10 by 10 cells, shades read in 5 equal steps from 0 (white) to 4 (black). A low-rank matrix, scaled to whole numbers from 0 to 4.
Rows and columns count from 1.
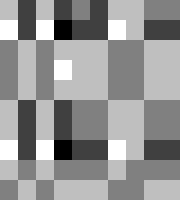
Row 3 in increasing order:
1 1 1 1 1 1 2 2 2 2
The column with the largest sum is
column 4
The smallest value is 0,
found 7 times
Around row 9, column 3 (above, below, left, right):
0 2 2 2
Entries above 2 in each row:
3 6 0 0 0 2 2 6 0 0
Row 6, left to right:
1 3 1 3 2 2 1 1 2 2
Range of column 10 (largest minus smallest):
2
